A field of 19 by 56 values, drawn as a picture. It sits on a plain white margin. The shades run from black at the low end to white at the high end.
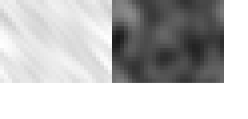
The table splits into one row of 2 panels. Panel 1,1: very high, slanting down to the right, faint in contrast. Panel 1,2: low, blotchy.
